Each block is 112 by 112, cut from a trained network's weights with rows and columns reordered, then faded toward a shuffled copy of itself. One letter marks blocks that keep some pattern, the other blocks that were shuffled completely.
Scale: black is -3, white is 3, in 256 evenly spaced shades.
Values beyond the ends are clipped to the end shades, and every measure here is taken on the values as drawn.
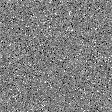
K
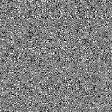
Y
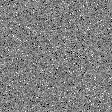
K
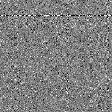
Y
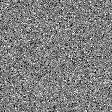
K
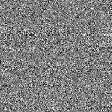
Y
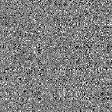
Y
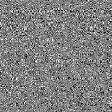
Y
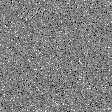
K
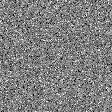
K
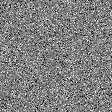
K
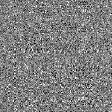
Y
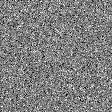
K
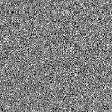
Y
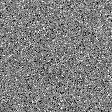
K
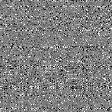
Y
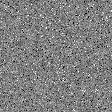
K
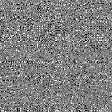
Y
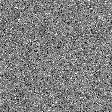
K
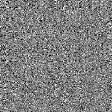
Y
